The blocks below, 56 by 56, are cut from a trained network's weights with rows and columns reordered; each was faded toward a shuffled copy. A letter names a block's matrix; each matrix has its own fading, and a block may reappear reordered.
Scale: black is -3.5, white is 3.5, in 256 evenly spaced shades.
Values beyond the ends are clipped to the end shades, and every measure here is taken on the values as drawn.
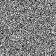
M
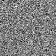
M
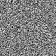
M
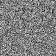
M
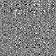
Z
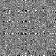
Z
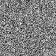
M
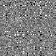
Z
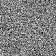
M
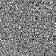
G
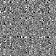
Z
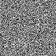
G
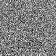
M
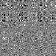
Z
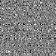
Z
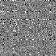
Z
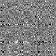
Z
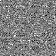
G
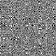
Z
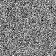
M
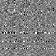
Z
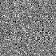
G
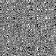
Z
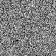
M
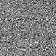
G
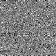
G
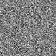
G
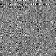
Z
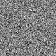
G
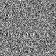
G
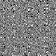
Z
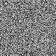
M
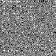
G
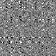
Z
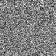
G
